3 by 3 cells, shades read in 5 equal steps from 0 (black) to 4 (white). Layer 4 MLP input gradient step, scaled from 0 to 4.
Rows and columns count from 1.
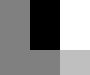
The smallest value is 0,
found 2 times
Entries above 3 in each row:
1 1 0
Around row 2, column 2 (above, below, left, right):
0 2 2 4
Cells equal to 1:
0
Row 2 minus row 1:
0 0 0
